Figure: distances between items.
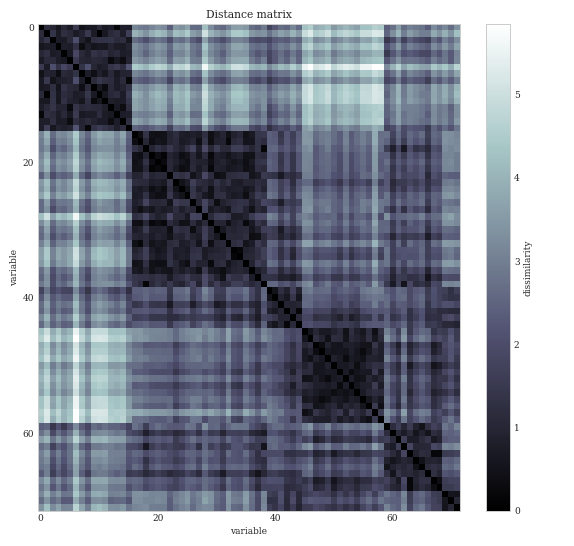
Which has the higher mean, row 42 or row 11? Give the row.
11
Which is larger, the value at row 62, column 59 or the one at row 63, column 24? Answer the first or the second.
the second
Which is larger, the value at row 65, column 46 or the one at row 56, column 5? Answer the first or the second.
the second
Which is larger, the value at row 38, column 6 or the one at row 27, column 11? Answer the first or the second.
the first
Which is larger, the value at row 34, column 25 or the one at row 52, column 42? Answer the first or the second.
the second
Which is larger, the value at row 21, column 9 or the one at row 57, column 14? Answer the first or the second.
the second
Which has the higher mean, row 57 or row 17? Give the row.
57
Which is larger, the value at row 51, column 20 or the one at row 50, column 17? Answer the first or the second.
the second
